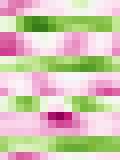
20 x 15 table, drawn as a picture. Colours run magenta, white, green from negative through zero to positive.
No lone cell stands out from its neighbours. On average the colour sits 50% of the way up the scale. There is no overall slope. Stripes running across repeat 4 times from top to bottom.
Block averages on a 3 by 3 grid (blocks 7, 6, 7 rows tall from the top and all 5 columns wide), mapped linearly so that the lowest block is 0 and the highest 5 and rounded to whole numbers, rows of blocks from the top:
0 4 3
4 5 4
2 1 5
